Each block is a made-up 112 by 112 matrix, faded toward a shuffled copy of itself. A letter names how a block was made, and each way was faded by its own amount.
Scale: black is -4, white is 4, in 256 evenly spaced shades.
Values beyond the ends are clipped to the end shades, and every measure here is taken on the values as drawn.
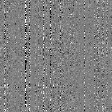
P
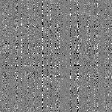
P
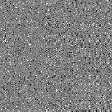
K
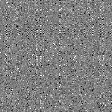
K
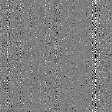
P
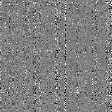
P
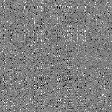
K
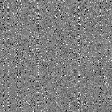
K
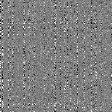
P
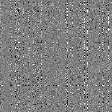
P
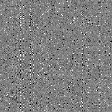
K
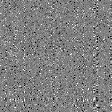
K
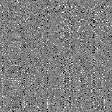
K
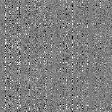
P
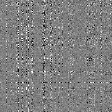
P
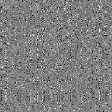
K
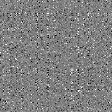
K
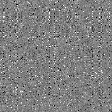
K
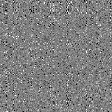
K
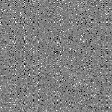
K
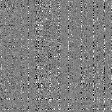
P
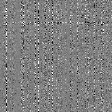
P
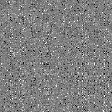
K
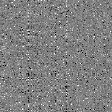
K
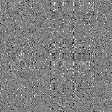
K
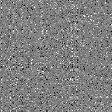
K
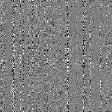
P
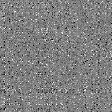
K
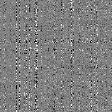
P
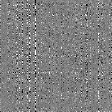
P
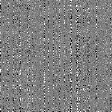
P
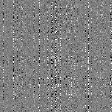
P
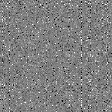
K
